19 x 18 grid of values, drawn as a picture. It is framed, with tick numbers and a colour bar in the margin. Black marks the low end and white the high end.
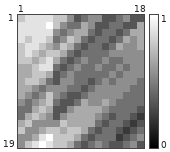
A vertical seam about 30% of the way across splits the table, and the left part is higher. The bottom right is the ninth with the lowest average. Streaks slant up to the right. The middle right is the calmest part.
